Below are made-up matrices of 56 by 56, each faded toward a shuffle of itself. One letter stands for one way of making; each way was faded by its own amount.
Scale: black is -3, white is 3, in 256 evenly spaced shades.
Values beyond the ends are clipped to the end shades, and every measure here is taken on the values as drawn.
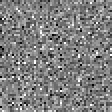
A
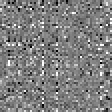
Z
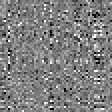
Z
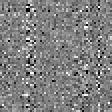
Z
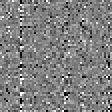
Z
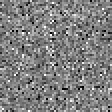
A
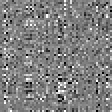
Z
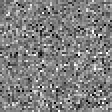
A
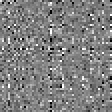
Z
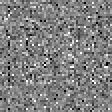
A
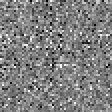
A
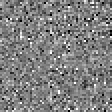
A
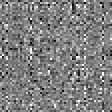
Z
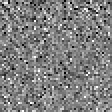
A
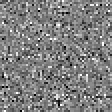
A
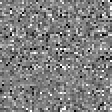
A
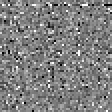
A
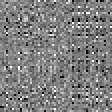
Z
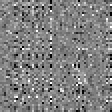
Z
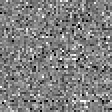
A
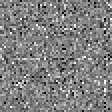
A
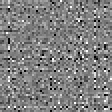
Z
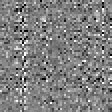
Z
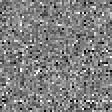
A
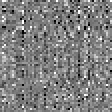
Z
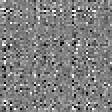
Z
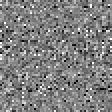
A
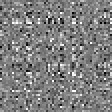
Z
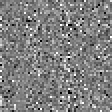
A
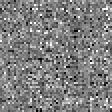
A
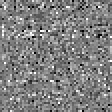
A
